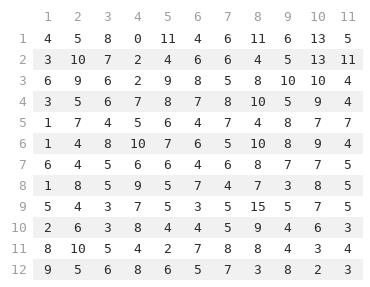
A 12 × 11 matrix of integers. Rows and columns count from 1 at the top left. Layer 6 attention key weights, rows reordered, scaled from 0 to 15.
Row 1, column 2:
5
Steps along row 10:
up down up down same up up down up down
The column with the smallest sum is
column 1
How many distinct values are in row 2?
9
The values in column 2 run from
4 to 10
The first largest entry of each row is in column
10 10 9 8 9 4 8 4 8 8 2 1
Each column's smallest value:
1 4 3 0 2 3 4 3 3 2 3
